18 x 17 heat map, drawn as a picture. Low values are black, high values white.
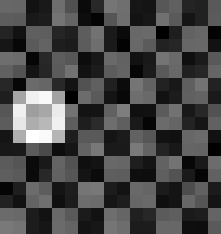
The middle left is the ninth with the highest average. In the middle left lies a patch that is higher than the rest. Values change most from cell to cell in the middle left. On average the colour sits 30% of the way up the scale.
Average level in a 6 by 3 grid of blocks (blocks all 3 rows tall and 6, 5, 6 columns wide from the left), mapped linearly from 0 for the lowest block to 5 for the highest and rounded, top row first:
100
101
511
510
000
110
